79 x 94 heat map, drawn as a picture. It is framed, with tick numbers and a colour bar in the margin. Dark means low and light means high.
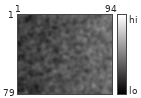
The texture is blotchy. Values rise toward the right. No row or column stands out. Overall the values sit about 30% of the way up the scale.
